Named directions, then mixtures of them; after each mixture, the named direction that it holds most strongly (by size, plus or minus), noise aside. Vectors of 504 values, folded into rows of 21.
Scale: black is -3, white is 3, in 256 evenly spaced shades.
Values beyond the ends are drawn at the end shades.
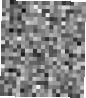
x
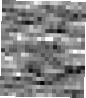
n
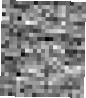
n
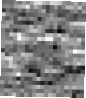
n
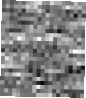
n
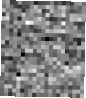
x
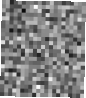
x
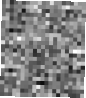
x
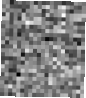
x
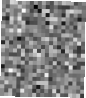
x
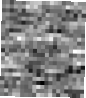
n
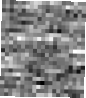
n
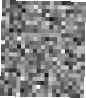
x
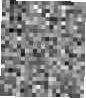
x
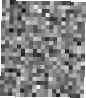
x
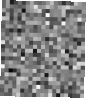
x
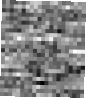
n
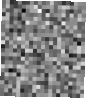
x
